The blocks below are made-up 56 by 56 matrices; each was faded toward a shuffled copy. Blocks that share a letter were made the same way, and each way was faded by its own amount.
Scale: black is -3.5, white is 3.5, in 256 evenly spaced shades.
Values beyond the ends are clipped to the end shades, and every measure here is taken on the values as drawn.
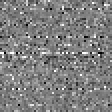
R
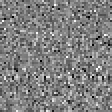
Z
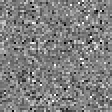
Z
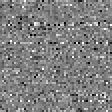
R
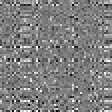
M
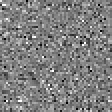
Z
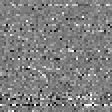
R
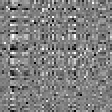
M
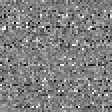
R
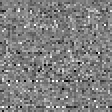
R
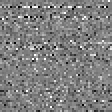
R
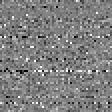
R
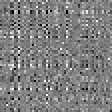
M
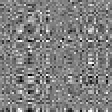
M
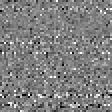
R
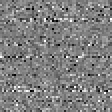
R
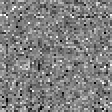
Z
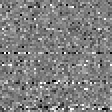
R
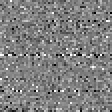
R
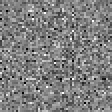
Z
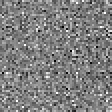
Z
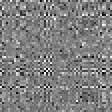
M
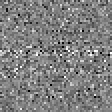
R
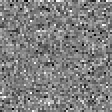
Z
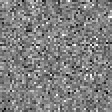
Z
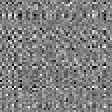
M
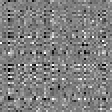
M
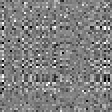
M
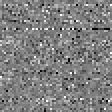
R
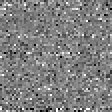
R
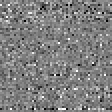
R
